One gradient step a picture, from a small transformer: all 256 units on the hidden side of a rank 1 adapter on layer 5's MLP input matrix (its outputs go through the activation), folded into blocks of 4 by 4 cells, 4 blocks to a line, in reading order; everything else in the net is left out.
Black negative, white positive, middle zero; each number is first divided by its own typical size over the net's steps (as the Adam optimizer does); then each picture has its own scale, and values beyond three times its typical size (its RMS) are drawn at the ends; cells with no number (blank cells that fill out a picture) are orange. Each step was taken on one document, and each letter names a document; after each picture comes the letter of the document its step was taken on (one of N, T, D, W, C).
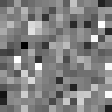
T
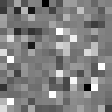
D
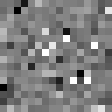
D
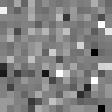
D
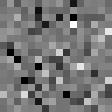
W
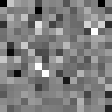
T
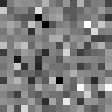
T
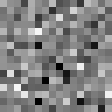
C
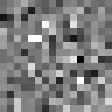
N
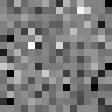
D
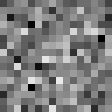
C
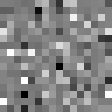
W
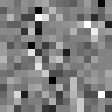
T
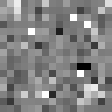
D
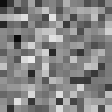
N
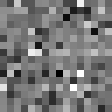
D
